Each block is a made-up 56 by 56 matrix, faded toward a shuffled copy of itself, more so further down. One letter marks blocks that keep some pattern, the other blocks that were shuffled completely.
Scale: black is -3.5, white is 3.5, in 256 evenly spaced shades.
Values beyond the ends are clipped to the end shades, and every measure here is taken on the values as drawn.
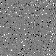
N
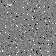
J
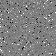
N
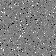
J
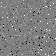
J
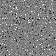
N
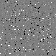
N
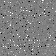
N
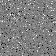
N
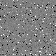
N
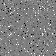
N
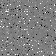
N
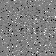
N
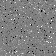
J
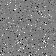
J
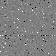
N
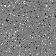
J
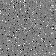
N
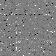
N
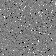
J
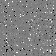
N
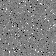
J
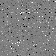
N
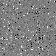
N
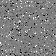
N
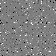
N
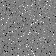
J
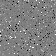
J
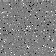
N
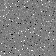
J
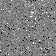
J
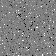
J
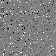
N
